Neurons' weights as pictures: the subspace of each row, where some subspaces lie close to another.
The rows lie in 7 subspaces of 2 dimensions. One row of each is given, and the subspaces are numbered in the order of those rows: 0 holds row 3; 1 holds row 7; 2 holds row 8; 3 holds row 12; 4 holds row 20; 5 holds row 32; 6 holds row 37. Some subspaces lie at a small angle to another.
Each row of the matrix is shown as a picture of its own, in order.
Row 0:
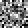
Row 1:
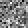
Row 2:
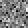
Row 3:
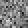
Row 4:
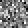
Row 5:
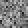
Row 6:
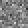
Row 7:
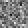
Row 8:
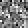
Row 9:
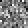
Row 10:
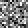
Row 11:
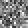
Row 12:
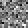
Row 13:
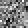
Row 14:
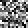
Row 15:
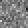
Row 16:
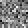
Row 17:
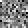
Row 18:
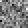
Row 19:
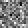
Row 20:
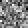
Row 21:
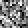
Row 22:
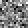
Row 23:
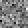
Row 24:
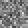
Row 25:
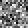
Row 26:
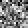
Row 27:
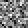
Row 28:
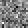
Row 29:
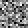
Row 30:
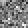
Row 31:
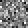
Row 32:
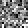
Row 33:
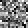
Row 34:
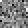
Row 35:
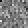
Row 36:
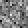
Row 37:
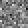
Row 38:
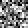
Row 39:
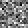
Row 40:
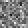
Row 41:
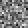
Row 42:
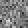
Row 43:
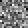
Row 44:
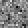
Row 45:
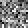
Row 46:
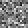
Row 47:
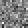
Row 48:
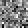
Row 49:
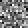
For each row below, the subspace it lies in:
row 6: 6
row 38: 4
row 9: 2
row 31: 2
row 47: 5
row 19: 1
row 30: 2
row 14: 3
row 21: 1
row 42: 0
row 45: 5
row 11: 0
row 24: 0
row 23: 6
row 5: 0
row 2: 4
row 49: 3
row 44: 2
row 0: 5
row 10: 1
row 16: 5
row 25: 6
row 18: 4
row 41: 3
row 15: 4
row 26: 4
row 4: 2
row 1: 1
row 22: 4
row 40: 1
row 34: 3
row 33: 3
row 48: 5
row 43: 3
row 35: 2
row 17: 5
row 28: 5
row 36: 1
